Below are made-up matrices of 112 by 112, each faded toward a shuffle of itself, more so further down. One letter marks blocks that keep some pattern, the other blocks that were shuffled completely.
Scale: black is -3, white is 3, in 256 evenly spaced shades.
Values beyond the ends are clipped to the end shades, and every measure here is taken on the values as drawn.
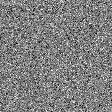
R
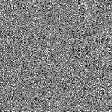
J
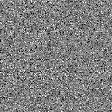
J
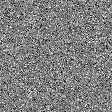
R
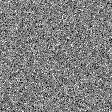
R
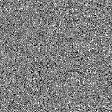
J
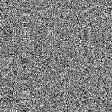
J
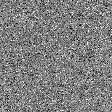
R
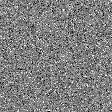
R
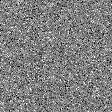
R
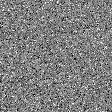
R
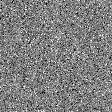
R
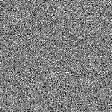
J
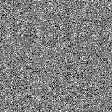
J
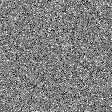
R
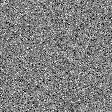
R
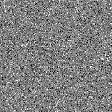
J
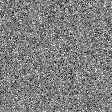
R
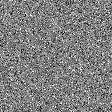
R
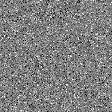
J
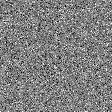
R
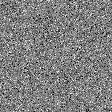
R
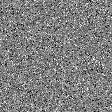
R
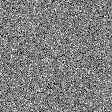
R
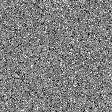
R
